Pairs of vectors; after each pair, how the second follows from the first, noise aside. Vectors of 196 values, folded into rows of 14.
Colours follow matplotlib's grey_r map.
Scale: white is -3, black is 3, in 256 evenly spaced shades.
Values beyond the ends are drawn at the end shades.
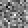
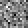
negated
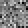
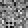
wrapped around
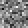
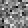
negated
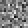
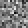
wrapped around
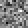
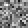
wrapped around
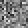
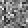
negated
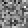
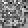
negated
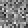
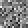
wrapped around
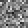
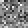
wrapped around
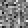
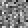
negated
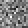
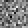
negated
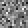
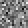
negated
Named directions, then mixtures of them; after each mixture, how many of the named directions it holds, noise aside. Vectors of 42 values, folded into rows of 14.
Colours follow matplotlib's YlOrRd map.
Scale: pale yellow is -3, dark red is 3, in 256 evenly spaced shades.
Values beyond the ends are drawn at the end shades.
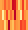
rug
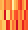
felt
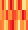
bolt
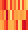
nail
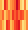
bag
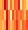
two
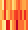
two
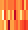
two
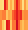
two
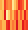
one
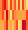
one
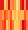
one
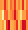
three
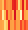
one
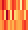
two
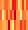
one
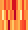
one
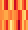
two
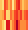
two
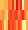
three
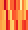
three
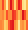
one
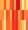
two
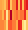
one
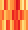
one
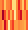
one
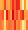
three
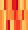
two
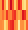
one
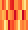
two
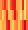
two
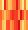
one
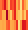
two
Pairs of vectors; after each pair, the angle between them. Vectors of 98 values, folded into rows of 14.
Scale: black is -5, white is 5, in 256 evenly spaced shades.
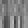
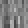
nearly parallel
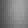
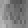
nearly opposite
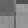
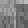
nearly opposite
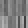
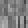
nearly parallel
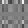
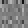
nearly opposite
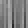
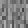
partly aligned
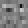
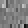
orthogonal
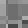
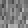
partly opposed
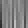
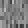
partly opposed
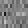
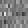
nearly opposite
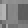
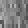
partly aligned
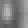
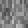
partly opposed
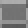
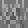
orthogonal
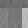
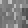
partly opposed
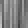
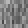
partly aligned
